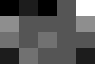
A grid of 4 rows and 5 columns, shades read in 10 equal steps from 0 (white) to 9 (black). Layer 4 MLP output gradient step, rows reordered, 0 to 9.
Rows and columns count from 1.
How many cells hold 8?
3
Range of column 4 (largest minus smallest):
0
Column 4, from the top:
6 6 6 6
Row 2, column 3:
6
